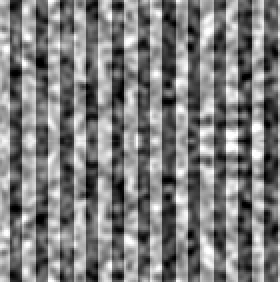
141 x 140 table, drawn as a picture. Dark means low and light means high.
Slope: none. Stripes: upright, repeating 11 times. Mirror symmetry: top to bottom. Average level on the scale: 50%.
